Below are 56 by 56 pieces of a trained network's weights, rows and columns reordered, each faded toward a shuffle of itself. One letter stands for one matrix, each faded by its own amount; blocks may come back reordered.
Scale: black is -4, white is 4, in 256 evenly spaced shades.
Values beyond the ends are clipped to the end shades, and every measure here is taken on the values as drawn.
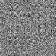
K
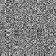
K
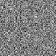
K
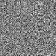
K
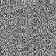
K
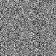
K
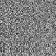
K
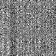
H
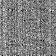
H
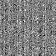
H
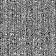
H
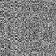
K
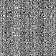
H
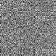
K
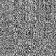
K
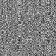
K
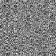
K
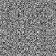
K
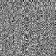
K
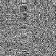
K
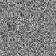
K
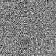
K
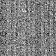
H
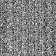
H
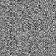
K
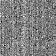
H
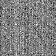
H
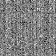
H
